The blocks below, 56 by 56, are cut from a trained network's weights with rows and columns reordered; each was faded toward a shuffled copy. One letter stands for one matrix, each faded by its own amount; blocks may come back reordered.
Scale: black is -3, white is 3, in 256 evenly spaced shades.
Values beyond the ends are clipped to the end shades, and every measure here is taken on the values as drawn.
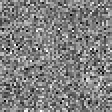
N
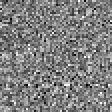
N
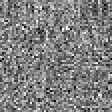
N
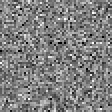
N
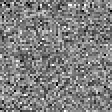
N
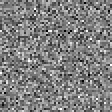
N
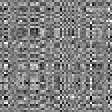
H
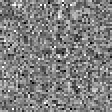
N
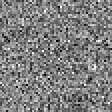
N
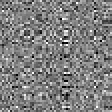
H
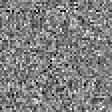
N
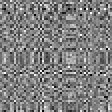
H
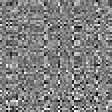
H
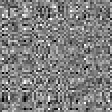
H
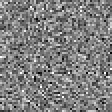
N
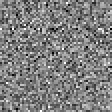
N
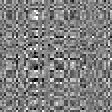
H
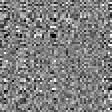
H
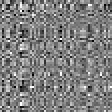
H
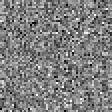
N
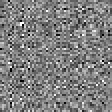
H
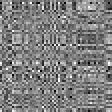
H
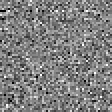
N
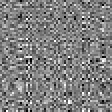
H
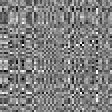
H
